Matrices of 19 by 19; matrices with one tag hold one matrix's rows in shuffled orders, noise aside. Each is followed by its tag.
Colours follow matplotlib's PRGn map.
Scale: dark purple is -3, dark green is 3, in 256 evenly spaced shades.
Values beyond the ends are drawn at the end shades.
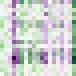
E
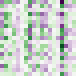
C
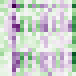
E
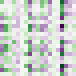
C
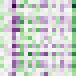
E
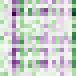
E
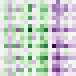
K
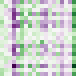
E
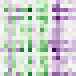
K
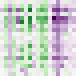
K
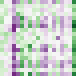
E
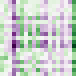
E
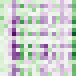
E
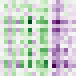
K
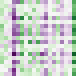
E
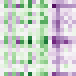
K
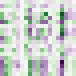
C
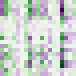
C
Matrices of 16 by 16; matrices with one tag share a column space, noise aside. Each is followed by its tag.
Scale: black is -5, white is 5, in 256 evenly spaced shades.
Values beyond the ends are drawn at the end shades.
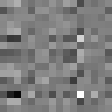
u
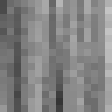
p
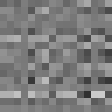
u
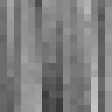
p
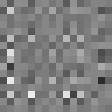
u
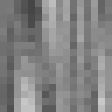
p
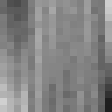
p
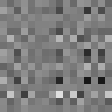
u
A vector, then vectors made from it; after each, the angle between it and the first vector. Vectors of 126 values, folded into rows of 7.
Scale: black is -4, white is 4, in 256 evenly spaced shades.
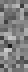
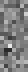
nearly opposite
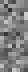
partly opposed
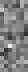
nearly opposite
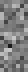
nearly parallel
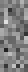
partly opposed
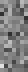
partly opposed
